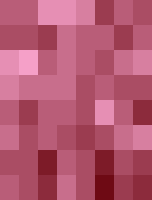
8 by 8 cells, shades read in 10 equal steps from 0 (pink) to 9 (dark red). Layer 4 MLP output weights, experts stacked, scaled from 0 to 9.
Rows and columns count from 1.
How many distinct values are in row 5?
5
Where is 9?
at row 8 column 6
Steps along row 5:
up down same up down up up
